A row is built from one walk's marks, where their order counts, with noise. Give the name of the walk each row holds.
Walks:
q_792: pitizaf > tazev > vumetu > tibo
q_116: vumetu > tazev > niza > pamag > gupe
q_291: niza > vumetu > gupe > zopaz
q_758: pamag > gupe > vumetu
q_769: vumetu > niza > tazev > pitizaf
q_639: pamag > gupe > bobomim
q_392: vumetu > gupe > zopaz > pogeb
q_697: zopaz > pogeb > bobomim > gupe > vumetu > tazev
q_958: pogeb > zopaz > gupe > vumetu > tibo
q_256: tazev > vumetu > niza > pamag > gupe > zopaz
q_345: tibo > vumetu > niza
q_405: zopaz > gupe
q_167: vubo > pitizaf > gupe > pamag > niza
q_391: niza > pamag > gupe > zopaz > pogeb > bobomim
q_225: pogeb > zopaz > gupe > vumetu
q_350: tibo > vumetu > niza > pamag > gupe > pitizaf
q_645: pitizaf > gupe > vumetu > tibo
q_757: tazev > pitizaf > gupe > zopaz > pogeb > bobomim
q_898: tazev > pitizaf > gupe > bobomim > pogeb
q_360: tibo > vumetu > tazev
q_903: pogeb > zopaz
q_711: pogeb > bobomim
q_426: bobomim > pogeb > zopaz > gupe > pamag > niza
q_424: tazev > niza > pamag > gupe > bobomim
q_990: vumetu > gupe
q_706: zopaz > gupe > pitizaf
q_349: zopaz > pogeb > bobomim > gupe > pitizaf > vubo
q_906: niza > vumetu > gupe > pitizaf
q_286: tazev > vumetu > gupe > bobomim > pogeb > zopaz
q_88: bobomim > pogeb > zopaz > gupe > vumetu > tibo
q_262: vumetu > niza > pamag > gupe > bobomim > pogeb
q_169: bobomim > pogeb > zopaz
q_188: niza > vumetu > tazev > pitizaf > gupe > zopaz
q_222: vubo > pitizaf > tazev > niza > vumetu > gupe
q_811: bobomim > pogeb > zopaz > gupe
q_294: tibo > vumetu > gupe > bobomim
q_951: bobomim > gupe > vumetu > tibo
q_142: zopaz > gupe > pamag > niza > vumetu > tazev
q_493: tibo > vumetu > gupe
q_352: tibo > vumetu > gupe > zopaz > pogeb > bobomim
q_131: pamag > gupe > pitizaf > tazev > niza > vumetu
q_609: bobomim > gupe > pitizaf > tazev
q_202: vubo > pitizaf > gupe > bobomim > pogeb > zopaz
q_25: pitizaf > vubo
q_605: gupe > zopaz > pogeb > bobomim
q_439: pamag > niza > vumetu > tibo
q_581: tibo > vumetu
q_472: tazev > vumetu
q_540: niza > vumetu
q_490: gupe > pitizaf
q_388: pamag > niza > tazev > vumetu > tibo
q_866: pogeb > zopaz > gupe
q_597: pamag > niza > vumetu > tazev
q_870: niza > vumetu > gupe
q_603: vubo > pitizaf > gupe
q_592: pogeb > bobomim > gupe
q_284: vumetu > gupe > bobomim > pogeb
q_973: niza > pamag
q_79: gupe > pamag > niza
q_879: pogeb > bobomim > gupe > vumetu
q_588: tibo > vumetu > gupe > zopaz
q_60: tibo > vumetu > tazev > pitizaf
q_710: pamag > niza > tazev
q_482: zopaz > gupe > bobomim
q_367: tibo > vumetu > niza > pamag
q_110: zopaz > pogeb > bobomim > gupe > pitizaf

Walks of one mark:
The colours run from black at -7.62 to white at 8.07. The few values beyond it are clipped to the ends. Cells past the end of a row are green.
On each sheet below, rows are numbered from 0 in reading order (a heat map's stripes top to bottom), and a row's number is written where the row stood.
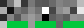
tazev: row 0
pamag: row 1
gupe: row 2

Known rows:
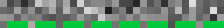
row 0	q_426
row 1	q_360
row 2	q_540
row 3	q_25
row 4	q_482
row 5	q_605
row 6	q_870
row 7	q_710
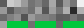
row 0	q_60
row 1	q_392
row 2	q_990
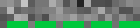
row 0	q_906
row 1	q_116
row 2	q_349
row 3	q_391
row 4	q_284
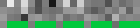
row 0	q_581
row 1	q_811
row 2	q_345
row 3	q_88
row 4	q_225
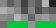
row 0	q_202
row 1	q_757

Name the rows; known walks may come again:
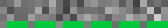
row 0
q_879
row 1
q_392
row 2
q_424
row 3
q_352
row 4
q_202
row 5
q_706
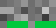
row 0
q_222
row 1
q_388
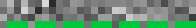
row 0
q_588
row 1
q_898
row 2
q_131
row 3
q_188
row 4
q_603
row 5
q_866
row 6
q_951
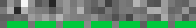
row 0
q_990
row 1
q_349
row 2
q_958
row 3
q_697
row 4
q_116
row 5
q_79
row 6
q_262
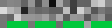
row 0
q_25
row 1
q_110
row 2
q_405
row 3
q_792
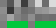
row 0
q_592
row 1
q_345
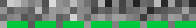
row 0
q_60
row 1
q_870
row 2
q_490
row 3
q_757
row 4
q_811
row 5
q_609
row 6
q_426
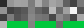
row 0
q_472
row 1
q_294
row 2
q_973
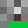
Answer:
q_439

